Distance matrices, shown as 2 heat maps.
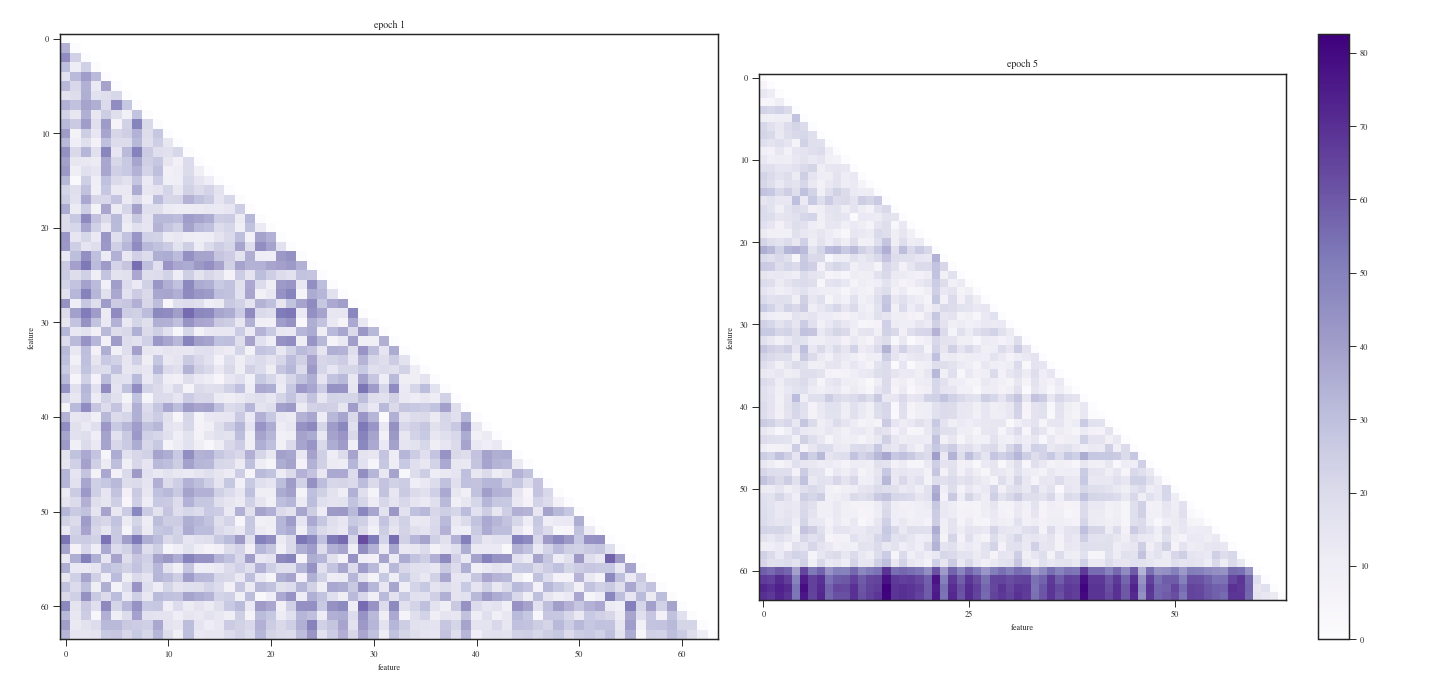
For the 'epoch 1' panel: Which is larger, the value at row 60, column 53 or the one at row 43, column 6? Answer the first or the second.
the second
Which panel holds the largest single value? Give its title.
epoch 5
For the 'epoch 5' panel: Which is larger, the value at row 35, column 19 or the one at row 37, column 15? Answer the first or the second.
the second
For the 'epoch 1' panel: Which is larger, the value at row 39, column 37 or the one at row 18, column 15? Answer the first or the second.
the first
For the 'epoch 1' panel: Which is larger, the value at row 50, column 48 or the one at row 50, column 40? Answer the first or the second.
the first
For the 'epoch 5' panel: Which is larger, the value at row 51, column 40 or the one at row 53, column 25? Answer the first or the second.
the first
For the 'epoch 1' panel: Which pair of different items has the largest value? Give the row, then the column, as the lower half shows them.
53, 29
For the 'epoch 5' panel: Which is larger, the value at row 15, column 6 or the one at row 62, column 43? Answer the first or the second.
the second
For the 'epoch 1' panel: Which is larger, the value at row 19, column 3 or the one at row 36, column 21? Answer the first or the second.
the first
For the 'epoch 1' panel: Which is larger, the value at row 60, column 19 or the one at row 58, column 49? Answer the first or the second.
the first
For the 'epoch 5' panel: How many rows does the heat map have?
64
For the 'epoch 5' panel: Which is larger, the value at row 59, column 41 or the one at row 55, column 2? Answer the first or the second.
the second
